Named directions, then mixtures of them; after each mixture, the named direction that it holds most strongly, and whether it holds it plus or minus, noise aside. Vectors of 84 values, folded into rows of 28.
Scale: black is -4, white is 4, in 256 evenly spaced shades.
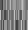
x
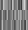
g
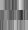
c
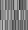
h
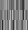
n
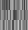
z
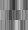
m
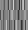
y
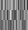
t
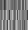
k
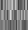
t, plus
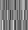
n, minus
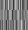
y, minus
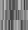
m, plus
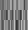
x, plus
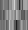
m, minus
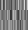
t, minus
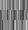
n, plus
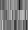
c, minus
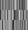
h, plus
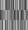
h, plus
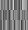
y, plus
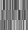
h, minus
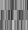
z, minus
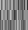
t, plus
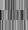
c, plus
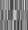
z, minus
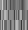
x, minus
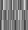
g, plus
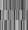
x, minus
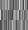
y, minus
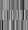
n, plus
